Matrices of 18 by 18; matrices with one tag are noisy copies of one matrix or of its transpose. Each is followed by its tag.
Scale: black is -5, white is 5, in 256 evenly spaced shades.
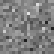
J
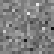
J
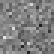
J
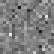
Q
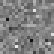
Q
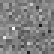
J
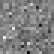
J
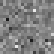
Q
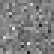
J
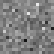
J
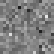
Q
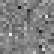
Q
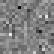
Q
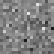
J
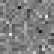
Q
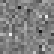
Q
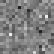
Q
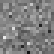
J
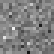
J
